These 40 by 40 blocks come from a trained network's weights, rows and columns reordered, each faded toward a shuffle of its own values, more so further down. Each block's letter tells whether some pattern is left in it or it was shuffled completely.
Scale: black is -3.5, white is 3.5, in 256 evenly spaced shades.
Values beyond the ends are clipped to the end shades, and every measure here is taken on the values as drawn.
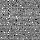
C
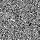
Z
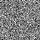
Z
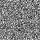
Z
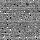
C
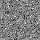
Z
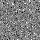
Z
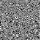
C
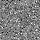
Z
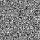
C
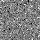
Z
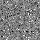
Z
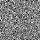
C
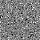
C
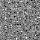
C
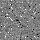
Z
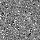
C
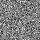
Z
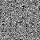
C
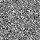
C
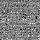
C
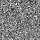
Z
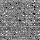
C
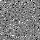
C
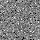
C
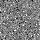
Z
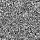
C
